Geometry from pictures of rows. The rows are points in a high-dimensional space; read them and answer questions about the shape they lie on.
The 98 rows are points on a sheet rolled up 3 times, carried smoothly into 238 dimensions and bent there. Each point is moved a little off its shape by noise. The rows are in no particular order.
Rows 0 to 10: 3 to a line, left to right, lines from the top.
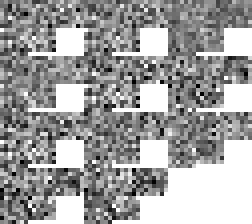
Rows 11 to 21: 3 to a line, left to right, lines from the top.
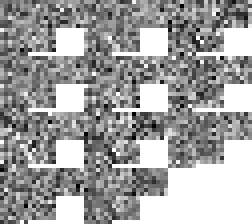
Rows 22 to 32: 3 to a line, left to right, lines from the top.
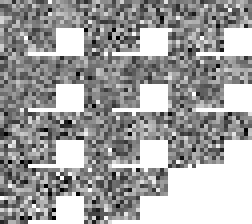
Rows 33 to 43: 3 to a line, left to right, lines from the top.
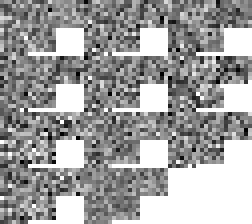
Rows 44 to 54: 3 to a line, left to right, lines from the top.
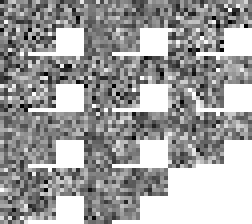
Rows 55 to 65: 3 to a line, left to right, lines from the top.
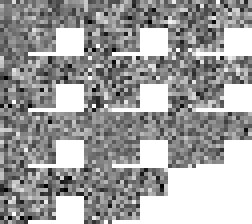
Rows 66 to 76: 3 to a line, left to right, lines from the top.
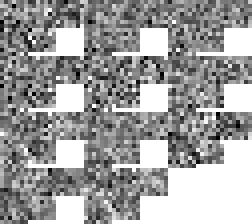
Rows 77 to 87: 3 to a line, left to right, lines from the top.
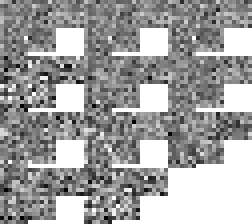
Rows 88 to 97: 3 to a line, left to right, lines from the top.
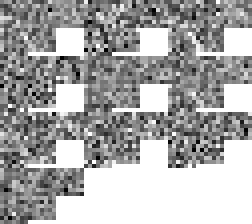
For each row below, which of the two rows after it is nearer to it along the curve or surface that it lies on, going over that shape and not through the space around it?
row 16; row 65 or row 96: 96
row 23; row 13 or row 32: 13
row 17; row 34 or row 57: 57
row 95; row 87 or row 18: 18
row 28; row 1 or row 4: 4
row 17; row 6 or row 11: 11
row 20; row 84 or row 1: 84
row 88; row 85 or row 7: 7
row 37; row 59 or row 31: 59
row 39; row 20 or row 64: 64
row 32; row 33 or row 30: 30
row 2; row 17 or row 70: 17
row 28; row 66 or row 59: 66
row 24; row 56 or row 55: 56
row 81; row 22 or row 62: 22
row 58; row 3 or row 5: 3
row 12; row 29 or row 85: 29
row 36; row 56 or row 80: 56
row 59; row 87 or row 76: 76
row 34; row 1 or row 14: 14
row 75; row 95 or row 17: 17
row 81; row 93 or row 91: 93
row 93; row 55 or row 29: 29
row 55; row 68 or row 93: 93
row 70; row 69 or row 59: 69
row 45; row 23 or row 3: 3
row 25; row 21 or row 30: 30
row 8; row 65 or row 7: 7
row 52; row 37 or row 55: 37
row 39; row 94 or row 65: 94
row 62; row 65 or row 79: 79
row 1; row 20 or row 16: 16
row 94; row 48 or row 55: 48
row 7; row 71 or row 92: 92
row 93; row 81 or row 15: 81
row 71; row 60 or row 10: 60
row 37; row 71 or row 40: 40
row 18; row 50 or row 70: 70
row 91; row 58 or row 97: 58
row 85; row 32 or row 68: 68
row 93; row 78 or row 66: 78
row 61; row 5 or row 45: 45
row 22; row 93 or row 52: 93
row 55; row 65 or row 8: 8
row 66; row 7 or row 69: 69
